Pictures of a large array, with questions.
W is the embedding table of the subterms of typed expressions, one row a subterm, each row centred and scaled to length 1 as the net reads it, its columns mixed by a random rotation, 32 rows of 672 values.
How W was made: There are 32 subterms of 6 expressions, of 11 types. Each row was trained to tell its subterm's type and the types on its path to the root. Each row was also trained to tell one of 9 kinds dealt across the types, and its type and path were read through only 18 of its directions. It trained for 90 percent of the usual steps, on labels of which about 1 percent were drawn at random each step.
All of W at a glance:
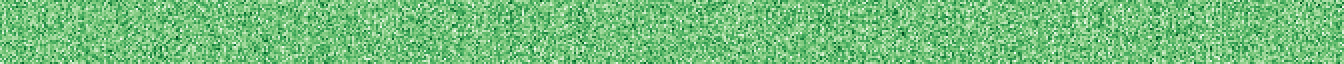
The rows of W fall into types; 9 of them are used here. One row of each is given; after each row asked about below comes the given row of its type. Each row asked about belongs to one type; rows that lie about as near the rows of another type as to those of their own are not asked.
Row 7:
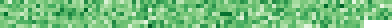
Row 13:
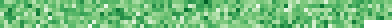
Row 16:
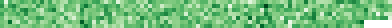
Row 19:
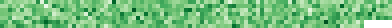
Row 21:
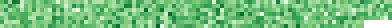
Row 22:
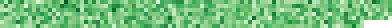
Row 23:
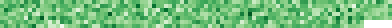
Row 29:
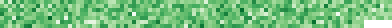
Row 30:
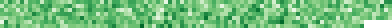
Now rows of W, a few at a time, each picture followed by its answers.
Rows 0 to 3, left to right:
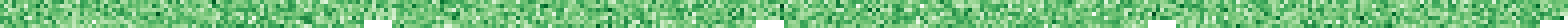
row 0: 16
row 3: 22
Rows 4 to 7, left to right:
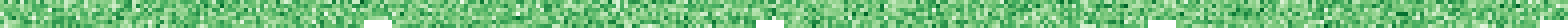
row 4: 21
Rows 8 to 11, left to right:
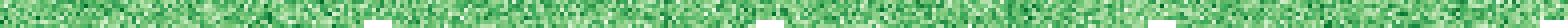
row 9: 13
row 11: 7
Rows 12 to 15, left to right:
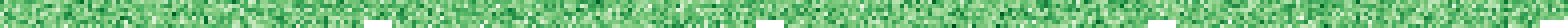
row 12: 13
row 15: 7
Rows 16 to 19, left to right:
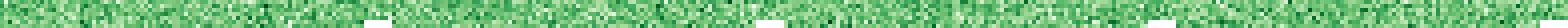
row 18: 19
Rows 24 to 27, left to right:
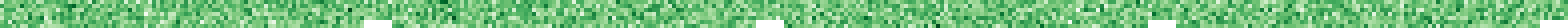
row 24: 23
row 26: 7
